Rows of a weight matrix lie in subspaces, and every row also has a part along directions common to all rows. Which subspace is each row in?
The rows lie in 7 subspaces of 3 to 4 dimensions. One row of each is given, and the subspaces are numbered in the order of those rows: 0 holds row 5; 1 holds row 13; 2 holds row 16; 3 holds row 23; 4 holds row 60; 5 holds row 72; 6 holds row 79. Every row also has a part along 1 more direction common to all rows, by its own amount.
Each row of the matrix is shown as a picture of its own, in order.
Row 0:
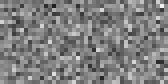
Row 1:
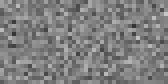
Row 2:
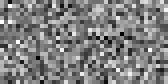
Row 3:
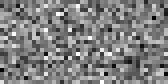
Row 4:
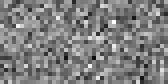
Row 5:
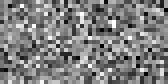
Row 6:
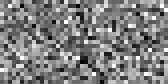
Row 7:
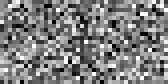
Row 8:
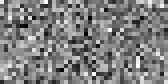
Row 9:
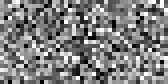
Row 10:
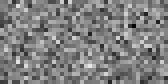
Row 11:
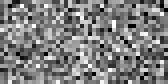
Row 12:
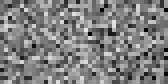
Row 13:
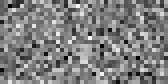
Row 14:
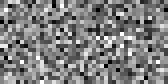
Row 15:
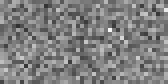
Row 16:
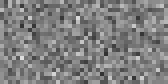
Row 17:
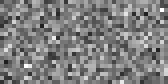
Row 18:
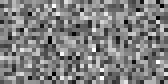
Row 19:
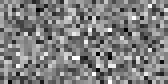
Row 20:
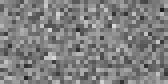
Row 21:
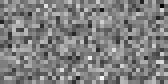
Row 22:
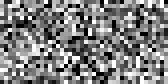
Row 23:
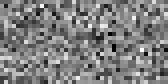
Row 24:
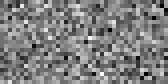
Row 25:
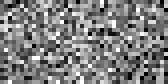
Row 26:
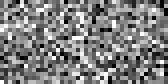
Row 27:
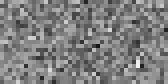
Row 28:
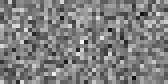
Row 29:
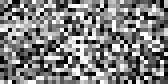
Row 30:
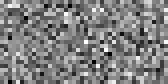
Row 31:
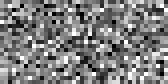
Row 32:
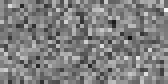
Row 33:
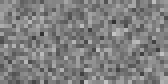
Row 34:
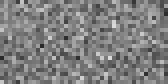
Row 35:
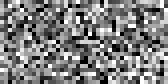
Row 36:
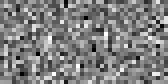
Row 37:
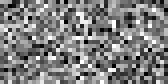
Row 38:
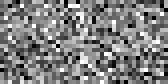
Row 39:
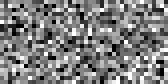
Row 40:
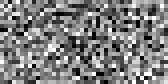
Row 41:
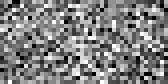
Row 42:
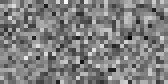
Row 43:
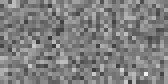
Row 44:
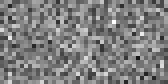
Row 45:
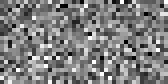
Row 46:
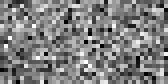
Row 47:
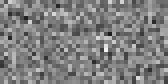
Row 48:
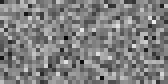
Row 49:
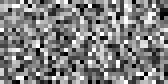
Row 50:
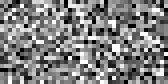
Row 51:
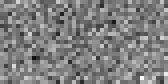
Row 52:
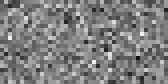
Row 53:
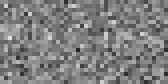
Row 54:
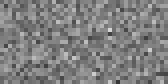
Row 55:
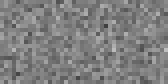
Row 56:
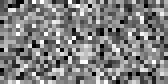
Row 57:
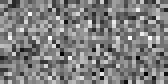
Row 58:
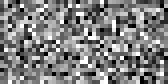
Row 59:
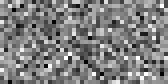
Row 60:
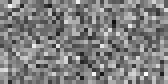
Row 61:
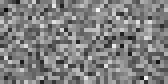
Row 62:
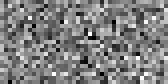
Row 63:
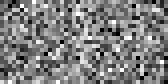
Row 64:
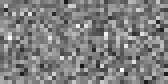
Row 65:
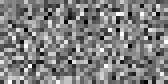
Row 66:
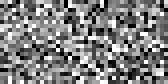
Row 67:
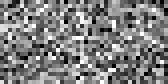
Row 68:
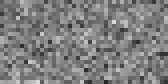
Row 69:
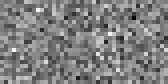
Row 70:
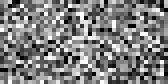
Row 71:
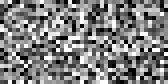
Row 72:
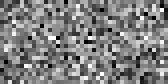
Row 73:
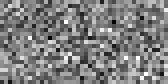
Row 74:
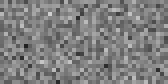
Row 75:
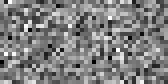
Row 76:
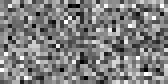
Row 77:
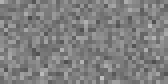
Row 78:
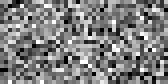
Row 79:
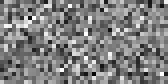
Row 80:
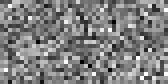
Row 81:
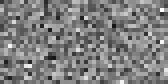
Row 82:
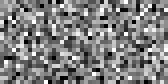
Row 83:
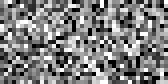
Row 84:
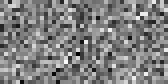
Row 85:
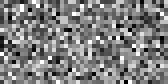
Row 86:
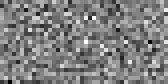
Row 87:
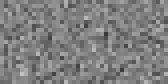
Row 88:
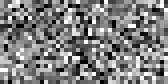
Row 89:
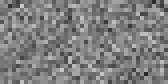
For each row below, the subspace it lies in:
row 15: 2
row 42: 1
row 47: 0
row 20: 5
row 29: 0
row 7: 2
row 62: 2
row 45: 1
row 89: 2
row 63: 6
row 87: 4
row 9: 4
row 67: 1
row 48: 1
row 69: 3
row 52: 0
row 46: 6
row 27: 6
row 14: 0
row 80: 1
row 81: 5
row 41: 0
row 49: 1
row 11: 5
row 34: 1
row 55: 3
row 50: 6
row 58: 2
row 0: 4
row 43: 4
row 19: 3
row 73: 5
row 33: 6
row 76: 3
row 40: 0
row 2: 0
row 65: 2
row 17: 5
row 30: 0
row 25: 3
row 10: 5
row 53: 4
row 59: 1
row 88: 6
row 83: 6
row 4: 3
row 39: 4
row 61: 0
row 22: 6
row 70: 5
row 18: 4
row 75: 0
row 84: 2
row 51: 3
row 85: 5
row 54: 3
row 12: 3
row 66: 6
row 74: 2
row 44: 5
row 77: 1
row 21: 4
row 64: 4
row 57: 4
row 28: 2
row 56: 1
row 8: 6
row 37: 1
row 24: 5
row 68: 6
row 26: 1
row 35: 2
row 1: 5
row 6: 3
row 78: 1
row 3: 5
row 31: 4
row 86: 0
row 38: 3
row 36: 4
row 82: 3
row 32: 0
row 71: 6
